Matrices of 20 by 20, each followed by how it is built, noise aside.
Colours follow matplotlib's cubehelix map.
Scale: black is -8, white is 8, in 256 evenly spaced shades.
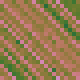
Toeplitz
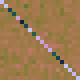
diagonal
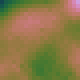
smooth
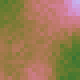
smooth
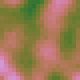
smooth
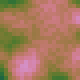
smooth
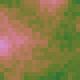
smooth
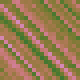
Toeplitz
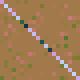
diagonal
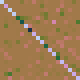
diagonal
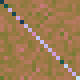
diagonal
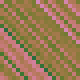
Toeplitz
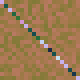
diagonal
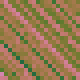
Toeplitz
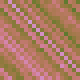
Toeplitz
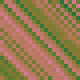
Toeplitz
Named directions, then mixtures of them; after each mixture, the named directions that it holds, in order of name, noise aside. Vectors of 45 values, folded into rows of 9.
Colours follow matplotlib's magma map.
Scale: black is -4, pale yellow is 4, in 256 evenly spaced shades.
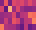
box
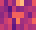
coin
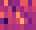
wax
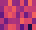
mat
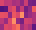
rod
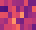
rod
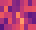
box, wax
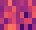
mat, rod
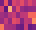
box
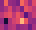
mat, wax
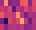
wax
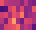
rod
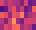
rod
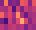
wax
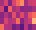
box, coin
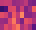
rod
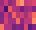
box, coin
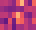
coin, wax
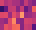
rod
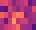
rod, wax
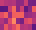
rod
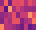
box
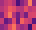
coin, mat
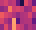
coin, rod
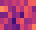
rod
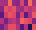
mat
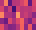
mat, wax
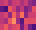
box, rod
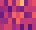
coin, mat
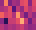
wax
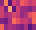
box, wax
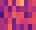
coin, mat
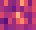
coin, wax
